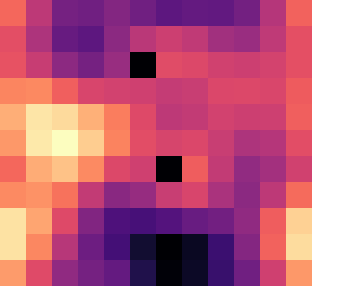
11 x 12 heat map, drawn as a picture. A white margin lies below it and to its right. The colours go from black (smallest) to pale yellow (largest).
Ninth with the lowest average: bottom middle. Ninth with the highest average: middle left. Stripes: none. Lone odd cells: 2, each lower than its neighbours. Grain: blotchy. Average level on the scale: 50%.
